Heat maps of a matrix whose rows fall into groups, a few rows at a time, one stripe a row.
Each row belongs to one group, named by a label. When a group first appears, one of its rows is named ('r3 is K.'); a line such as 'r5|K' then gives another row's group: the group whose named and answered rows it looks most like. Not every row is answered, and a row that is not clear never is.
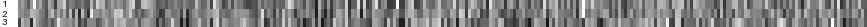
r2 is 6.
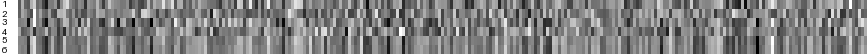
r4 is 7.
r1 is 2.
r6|2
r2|6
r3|2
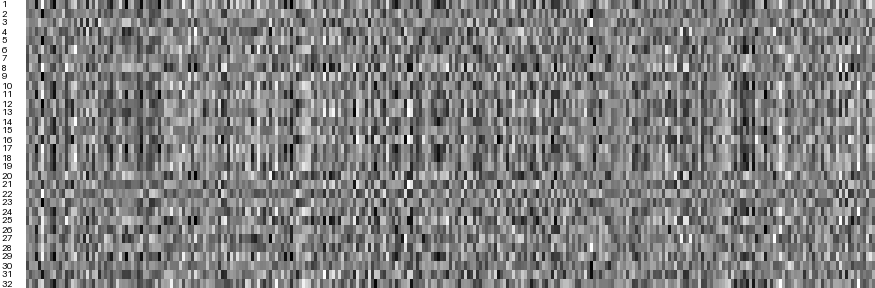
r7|6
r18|2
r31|7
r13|7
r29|2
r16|7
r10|2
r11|2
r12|7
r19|2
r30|6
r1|2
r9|7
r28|6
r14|2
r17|2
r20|6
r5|7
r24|2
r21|7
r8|6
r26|2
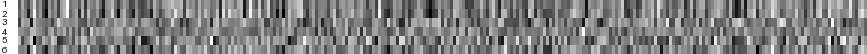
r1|2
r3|6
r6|2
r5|7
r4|6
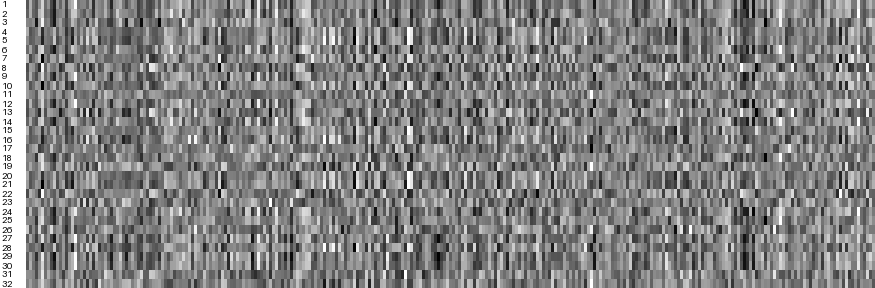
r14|2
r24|2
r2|2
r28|7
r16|7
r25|2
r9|2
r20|7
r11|6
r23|6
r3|2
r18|2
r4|7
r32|6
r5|7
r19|6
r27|2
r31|6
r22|6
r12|2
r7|7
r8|6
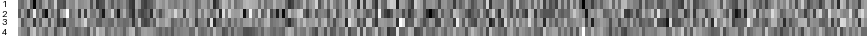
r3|7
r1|7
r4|6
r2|2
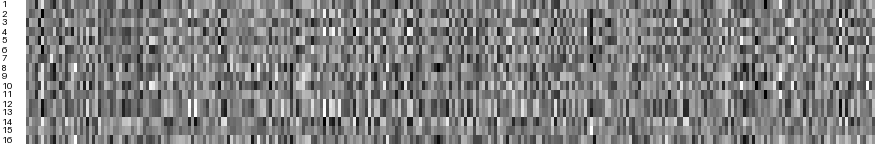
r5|6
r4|7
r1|2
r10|6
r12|7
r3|6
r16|2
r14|6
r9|2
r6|7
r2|7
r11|2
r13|7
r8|2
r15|6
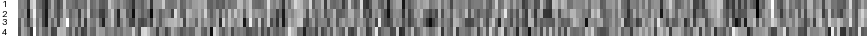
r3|2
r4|6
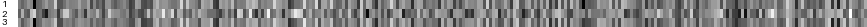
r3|7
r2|2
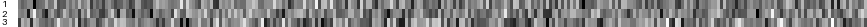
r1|7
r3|6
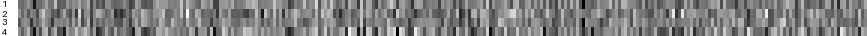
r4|7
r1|7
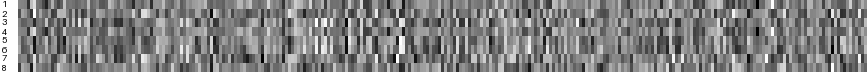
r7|6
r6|7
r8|6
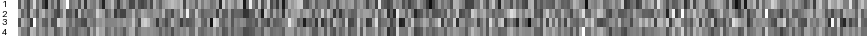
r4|6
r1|2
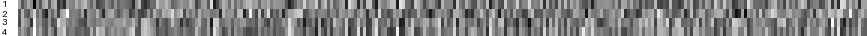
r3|6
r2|2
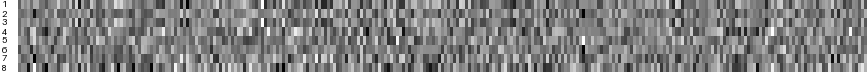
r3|6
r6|6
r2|7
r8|2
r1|6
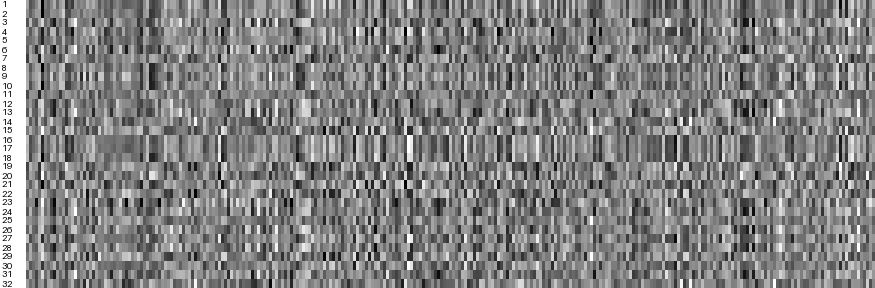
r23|2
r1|7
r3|2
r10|7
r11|6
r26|2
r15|6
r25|6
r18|7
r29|6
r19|6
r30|7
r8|7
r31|2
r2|7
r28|2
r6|2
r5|7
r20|6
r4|7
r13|2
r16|7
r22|6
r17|7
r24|2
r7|6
